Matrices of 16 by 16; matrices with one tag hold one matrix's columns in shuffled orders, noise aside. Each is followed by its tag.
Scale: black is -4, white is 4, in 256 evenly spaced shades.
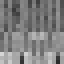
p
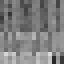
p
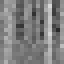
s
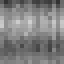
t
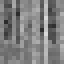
s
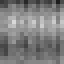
t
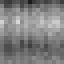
t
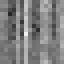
s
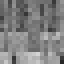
p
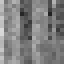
s
